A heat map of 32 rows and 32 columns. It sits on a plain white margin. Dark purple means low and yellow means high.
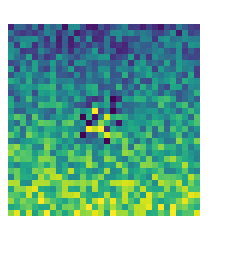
Grain: fine. Slope: up to the bottom. Odd rows or columns: none. Ninth with the lowest average: top middle. Stripes: none. Odd patch: rougher, in the centre. Roughest part: centre.
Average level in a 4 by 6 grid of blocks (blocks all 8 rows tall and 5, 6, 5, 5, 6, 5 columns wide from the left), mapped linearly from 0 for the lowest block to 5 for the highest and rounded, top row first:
1 0 0 0 1 1 / 2 2 1 1 2 2 / 3 4 3 3 3 3 / 5 5 5 5 5 5
